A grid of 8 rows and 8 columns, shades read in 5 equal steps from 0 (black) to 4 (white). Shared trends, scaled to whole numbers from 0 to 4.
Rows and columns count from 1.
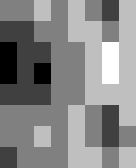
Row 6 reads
2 2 2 2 3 2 1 3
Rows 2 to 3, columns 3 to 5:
2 2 3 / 1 2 2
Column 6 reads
2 3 3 3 3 2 2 3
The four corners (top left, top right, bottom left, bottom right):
2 3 1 3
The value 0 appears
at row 3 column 1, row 4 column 1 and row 4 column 3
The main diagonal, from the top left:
2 1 1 2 2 2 1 3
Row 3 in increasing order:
0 1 1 2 2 3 3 4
